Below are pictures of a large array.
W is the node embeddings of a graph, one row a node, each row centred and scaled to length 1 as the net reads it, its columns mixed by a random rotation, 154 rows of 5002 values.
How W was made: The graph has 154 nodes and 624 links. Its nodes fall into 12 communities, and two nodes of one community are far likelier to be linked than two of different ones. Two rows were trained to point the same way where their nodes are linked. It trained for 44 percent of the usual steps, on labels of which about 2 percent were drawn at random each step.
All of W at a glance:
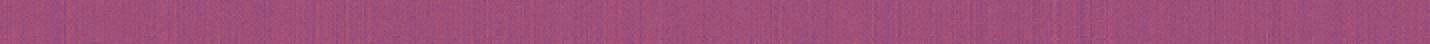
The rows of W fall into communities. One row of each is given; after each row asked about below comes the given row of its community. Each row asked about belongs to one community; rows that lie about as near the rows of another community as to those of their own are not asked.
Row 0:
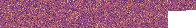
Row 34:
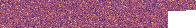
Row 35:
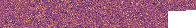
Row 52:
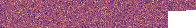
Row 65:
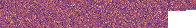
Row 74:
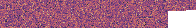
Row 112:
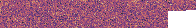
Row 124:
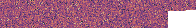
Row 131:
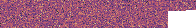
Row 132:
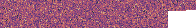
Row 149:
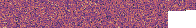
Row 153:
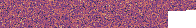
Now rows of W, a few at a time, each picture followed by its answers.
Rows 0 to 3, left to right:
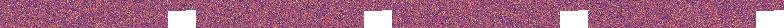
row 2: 132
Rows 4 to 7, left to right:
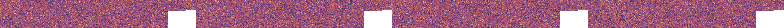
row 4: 34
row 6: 34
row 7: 74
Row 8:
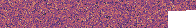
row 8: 65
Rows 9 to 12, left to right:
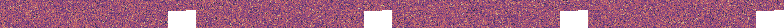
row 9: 52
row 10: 35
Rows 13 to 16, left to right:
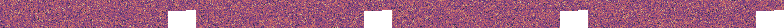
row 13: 74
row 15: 65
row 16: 52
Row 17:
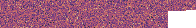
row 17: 0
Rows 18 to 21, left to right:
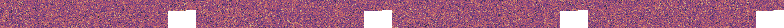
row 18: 132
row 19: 74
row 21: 124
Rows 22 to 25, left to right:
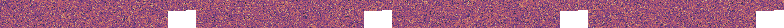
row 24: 0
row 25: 35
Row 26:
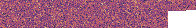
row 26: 52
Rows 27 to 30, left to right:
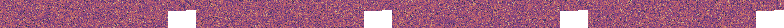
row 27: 65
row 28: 153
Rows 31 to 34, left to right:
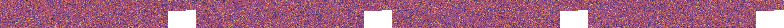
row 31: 34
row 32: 74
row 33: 35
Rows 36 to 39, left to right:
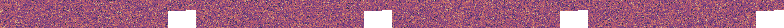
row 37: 0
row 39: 132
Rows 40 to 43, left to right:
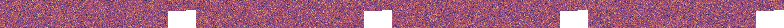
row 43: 132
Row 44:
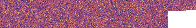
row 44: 74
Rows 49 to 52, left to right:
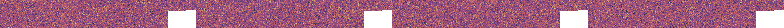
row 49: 131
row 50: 52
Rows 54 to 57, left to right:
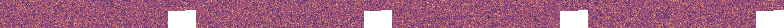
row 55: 35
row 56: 153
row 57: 131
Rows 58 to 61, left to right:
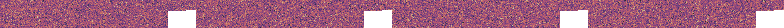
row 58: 74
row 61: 132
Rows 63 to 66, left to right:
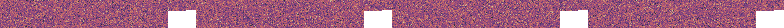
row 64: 112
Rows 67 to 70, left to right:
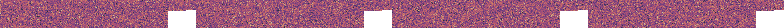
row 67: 112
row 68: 52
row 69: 0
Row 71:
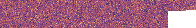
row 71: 52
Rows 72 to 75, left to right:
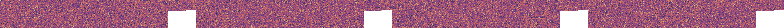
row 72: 52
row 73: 34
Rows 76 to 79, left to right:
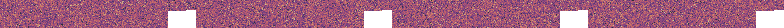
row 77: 149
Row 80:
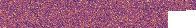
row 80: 149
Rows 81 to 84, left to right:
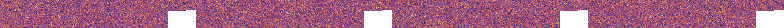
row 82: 131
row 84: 65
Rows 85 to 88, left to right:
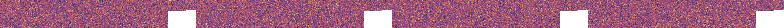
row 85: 34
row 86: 35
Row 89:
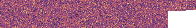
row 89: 131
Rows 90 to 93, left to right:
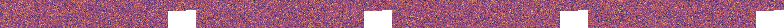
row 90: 132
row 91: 65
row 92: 153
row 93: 131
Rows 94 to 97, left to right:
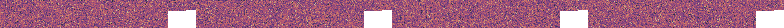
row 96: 74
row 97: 35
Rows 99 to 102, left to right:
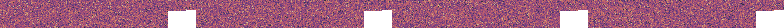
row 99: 34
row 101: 52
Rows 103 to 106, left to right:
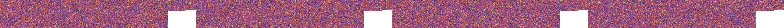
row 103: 34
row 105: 34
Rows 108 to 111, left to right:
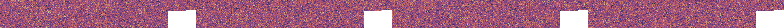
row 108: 74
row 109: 0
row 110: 65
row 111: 0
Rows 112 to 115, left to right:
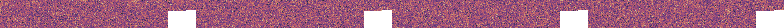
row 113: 0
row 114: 52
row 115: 74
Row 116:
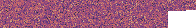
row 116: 65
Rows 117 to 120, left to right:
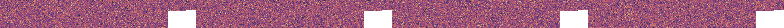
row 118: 149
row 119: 149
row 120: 131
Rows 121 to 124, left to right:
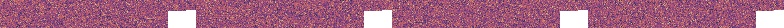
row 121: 65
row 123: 0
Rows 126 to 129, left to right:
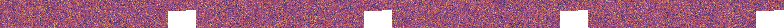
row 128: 35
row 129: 74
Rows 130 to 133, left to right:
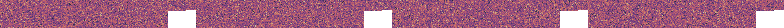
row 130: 112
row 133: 65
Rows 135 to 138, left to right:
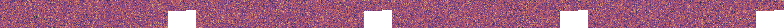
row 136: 149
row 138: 65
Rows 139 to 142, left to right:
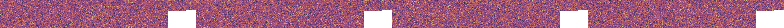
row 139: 34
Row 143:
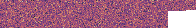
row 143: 52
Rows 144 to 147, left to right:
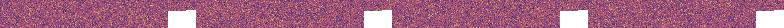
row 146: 131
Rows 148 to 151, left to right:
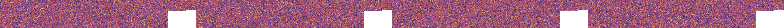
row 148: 149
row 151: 132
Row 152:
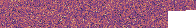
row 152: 132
